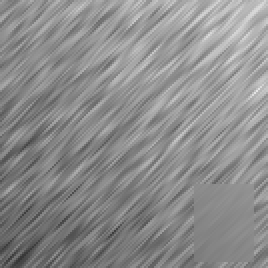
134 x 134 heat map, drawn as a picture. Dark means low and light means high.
The grain runs diagonally up to the right. No single row or column stands out from its neighbours. The field climbs toward the top right. An odd patch, calmer than its surroundings, sits in the bottom right.
